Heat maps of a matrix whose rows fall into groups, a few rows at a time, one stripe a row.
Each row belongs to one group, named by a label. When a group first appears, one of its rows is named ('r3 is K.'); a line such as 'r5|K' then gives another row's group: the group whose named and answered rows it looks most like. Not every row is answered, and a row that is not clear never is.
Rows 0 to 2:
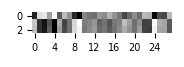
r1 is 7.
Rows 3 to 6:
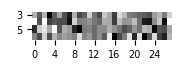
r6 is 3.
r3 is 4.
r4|4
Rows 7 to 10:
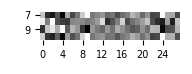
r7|7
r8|4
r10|7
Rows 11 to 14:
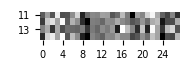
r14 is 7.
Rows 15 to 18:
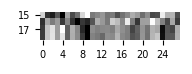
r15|7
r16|4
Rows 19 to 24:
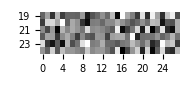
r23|7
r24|3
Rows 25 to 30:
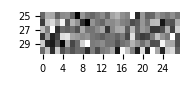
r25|4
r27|4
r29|7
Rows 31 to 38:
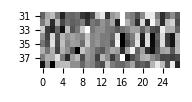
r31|4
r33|7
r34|3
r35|3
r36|4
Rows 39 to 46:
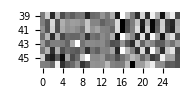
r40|3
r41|3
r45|7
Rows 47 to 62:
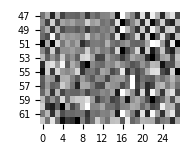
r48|3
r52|3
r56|4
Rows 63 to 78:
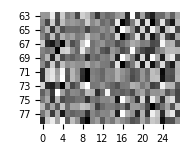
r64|3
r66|3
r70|3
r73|7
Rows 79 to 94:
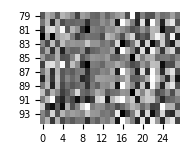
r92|7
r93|3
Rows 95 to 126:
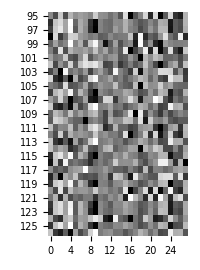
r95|3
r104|7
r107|4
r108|7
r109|4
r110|4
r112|3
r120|3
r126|7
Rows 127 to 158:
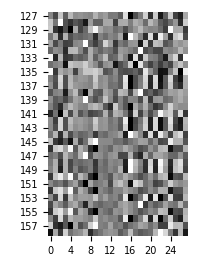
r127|3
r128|4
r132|4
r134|4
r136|3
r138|4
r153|3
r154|4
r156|3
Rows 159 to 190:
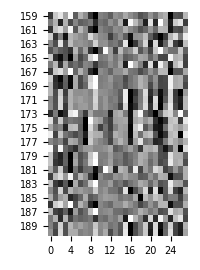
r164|4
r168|7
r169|7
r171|3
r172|3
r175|4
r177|4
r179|7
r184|3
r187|7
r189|3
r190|3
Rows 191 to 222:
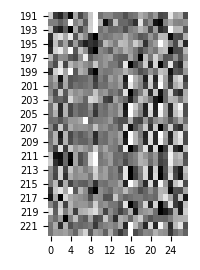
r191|7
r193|7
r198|3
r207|3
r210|3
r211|7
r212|7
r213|3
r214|3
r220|4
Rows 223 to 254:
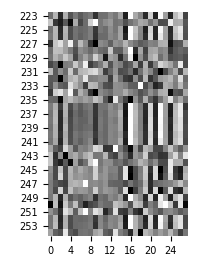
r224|7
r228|4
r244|7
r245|3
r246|3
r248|3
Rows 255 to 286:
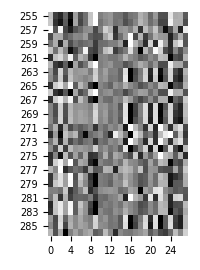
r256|7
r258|4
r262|7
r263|3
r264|3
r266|7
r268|3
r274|3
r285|3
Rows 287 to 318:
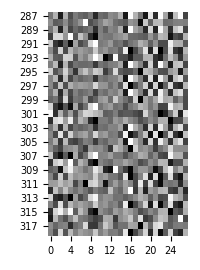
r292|3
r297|3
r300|7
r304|3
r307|7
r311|4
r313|7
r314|3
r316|4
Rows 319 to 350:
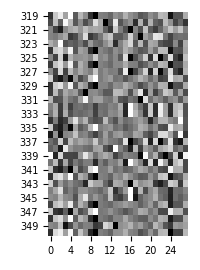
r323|4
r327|3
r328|7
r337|3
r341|7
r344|4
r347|7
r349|4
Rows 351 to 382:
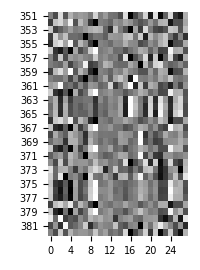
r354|4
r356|7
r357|3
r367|7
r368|4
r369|4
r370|7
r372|3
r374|4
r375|7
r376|7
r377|7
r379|7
